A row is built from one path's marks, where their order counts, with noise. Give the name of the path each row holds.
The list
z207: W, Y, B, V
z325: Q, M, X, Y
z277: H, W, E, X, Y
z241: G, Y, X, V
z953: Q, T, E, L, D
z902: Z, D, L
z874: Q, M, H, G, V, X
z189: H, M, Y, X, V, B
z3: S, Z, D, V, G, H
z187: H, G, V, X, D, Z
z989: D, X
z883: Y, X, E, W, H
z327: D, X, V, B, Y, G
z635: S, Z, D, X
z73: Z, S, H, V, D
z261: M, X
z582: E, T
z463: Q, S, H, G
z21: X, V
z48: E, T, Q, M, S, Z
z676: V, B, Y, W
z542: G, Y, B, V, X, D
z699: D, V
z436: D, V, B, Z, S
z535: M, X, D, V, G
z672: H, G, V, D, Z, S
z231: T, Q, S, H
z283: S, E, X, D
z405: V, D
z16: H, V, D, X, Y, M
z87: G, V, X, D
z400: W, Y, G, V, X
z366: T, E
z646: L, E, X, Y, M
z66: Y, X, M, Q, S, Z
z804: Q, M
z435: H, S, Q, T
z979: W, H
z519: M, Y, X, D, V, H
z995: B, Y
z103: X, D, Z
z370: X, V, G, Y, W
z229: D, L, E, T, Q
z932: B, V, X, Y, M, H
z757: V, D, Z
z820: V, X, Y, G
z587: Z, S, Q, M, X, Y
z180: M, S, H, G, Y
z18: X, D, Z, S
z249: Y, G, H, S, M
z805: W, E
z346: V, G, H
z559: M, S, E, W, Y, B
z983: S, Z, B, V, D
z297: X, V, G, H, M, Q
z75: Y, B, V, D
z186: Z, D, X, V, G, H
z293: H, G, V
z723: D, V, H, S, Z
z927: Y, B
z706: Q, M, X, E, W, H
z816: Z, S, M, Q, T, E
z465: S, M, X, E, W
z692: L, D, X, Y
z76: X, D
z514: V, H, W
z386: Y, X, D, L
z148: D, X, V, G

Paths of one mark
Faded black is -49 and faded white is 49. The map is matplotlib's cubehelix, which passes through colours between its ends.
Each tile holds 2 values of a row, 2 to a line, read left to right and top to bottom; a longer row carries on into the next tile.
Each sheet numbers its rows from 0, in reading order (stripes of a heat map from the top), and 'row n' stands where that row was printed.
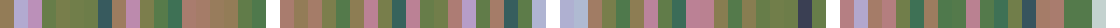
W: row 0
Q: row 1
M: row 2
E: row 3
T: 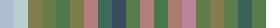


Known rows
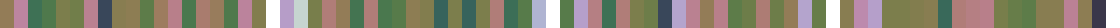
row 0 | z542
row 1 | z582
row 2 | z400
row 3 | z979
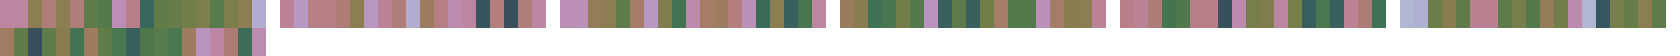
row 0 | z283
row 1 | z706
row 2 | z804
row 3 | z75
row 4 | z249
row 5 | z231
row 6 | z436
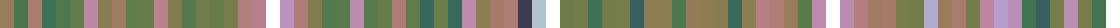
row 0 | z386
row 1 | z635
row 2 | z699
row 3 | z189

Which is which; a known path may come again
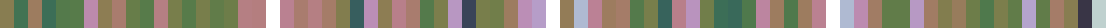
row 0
z386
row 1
z646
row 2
z805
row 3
z587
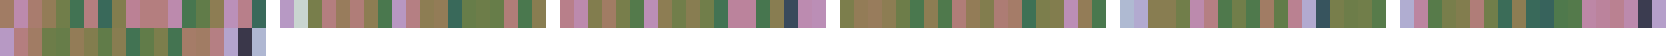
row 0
z293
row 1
z559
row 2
z953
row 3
z672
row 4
z231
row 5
z983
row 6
z73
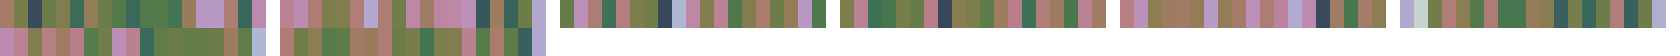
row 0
z436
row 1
z325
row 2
z400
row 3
z542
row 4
z874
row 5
z582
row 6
z283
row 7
z18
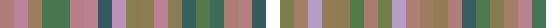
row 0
z249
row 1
z277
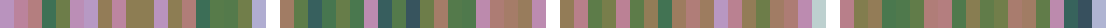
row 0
z66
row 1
z75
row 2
z820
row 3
z103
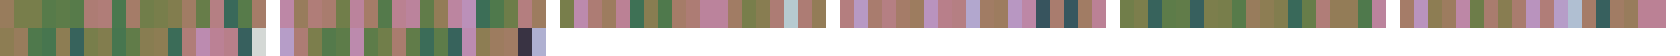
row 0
z989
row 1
z463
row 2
z514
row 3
z706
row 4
z699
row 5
z297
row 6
z757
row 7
z635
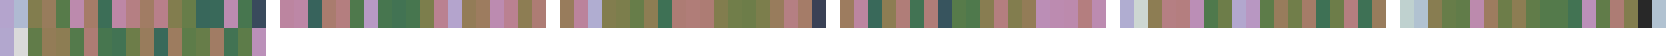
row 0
z180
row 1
z932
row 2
z979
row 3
z676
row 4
z465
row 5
z816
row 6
z366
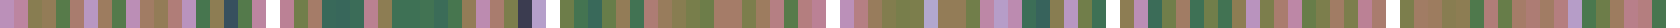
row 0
z804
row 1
z902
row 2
z327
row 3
z189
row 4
z87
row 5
z187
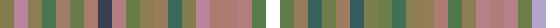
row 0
z207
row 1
z405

